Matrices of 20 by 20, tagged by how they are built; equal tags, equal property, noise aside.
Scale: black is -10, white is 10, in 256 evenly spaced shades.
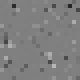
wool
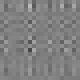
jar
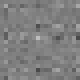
jar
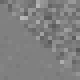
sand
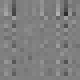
jar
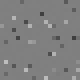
wool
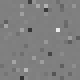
wool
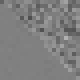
sand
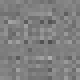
jar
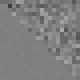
sand
